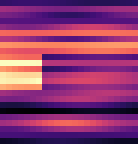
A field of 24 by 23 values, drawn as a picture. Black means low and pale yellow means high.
The ninth with the highest average is the middle left. The grain runs across in streaks. In the middle left lies a patch that is higher than the rest.
